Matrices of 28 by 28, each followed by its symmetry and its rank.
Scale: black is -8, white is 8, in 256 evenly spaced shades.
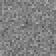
neither, full rank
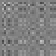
symmetric, rank two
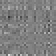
neither, rank three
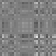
symmetric, rank two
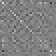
symmetric, rank five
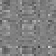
neither, rank three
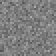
neither, full rank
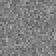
neither, full rank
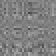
neither, rank three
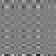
neither, rank one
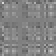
symmetric, rank two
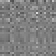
neither, rank three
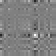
symmetric, rank two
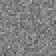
neither, full rank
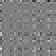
antisymmetric, rank two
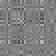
symmetric, rank two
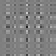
neither, rank one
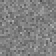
neither, full rank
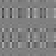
neither, rank one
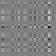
neither, rank one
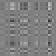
neither, rank one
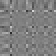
antisymmetric, rank two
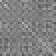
symmetric, rank five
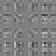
antisymmetric, rank two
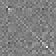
symmetric, rank five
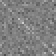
symmetric, rank five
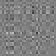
antisymmetric, rank two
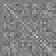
symmetric, rank five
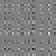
antisymmetric, rank two
